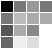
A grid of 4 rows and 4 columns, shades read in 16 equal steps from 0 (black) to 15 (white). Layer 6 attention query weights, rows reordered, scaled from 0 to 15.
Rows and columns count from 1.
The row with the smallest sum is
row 1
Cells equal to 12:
0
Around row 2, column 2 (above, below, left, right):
7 10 7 10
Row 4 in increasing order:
6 13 14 15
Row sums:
23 38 38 48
